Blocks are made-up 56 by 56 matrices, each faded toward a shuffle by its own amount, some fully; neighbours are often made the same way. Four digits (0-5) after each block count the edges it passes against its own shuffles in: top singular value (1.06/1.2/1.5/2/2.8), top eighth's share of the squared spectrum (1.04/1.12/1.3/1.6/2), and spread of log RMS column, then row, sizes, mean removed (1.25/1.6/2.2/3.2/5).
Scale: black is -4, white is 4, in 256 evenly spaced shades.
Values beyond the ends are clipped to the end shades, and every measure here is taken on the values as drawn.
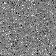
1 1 0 0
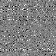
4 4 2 3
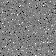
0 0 0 0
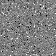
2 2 0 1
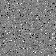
2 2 0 1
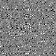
3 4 1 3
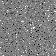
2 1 0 0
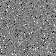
0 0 0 0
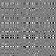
5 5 3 3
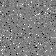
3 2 0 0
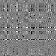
5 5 2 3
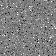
0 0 0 0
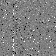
2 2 1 0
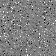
1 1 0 0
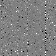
3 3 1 0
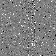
1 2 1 0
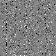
2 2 2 0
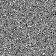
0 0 0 0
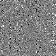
2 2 2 0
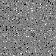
3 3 1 1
